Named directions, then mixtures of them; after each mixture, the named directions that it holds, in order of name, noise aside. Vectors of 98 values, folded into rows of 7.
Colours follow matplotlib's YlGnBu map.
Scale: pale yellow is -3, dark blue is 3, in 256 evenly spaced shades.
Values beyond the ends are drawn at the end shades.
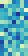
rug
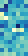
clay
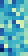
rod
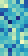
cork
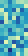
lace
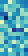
clay, lace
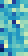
rod, rug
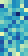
rug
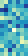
clay, cork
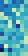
clay, rod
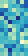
cork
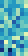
lace, rod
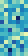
cork, lace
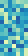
lace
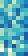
lace, rod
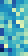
rod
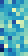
rod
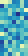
rug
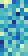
rug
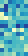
clay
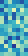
lace, rod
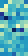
clay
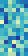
lace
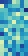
rug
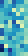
rod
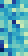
rod, rug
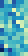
rod
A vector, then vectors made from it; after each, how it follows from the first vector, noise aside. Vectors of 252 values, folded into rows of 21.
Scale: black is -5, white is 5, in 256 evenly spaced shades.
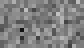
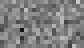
copied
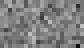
wrapped around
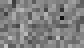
reversed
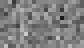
reversed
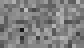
copied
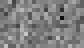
reversed
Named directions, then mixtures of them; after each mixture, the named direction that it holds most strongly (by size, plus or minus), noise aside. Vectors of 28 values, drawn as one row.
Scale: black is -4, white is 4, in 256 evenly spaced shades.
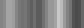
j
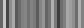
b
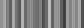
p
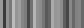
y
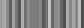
p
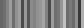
p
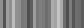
y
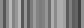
p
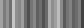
p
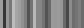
y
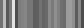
b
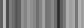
b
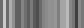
j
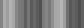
j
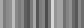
y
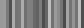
p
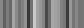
y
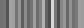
b
